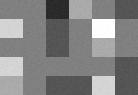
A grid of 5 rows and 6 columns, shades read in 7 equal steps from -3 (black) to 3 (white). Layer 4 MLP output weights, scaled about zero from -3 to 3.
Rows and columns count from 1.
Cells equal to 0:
15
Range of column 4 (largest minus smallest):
2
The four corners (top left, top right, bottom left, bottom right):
0 -1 1 -1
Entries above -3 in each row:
6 6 6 6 6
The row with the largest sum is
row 2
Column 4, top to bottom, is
1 0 0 0 -1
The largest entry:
3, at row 2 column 5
